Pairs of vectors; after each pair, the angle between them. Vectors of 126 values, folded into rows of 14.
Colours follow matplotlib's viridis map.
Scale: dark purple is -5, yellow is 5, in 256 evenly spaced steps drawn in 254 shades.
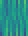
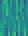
nearly opposite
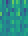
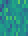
partly aligned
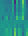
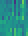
nearly parallel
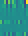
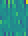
nearly parallel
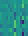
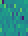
orthogonal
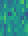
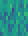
partly opposed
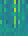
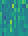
partly aligned
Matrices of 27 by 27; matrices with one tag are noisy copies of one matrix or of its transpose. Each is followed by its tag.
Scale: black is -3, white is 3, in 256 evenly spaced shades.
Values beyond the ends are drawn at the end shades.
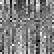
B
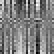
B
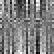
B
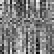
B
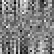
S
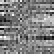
B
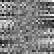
S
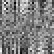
S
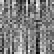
B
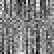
B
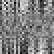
S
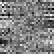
S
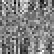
S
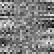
S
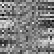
S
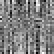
B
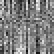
B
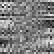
S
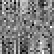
S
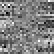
S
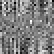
S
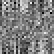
S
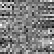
S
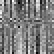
B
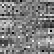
S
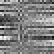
B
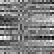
B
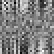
S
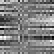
B
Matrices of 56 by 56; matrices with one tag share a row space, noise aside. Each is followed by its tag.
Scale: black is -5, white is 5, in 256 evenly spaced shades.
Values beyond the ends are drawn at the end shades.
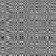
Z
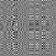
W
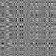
Z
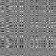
Z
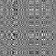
W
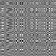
Z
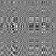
W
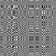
W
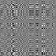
W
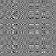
W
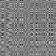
Z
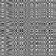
Z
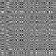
Z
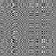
W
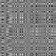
Z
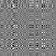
W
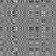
W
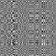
W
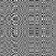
W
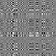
W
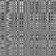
Z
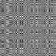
Z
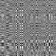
Z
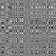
Z
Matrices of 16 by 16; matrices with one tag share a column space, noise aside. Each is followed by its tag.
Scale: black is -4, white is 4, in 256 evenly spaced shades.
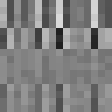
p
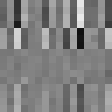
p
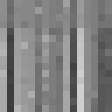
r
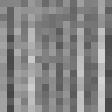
r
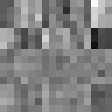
p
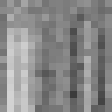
r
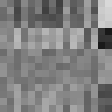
p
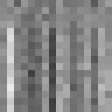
r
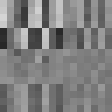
p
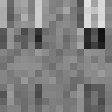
p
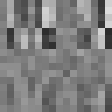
p
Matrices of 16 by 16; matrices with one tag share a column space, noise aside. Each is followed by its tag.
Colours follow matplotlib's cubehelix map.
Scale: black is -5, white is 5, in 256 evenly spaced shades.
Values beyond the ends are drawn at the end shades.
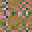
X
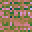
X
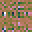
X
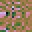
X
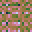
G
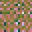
G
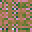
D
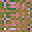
D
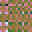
G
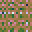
G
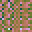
D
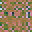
X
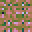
G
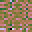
D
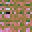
G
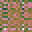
D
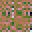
X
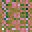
D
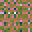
G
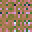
G
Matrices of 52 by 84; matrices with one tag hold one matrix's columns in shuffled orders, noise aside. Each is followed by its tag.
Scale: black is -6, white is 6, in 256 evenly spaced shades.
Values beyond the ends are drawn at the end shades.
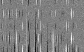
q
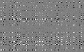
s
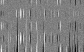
q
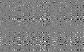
s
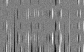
q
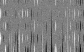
q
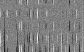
q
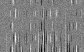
q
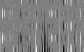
q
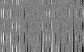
q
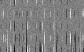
q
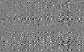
s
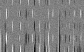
q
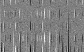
q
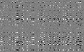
s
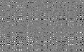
s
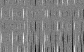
q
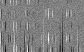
q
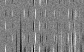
q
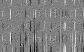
q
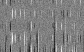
q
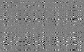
s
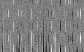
q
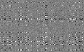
s
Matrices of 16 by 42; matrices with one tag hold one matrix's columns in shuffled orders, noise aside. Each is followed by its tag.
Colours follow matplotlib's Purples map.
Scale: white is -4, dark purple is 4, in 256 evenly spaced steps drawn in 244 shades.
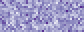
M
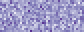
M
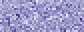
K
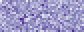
K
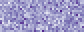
M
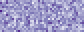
M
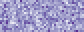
M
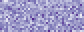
K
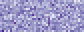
K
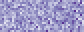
M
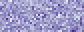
K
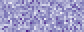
M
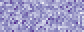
M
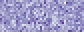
M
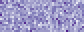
M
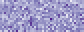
K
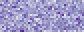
K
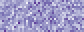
M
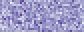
M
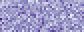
K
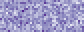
M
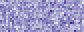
M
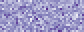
K
